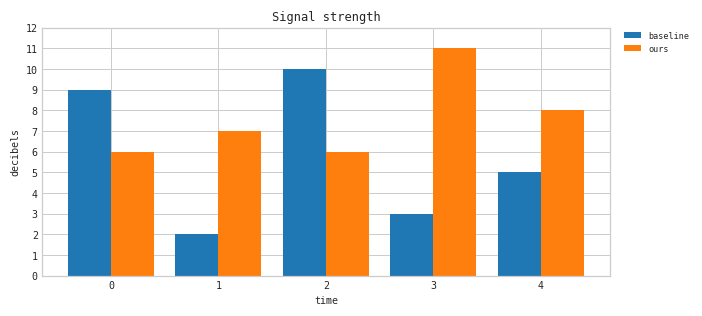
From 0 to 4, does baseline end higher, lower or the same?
lower
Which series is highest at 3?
ours
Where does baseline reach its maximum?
2
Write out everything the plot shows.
Title: Signal strength
x-axis: time, ticks 0 1 2 3 4
y-axis: decibels, ticks 0 1 2 3 4 5 6 7 8 9 10 11 12
Legend: baseline, ours
Values:
baseline: 9 2 10 3 5
ours: 6 7 6 11 8
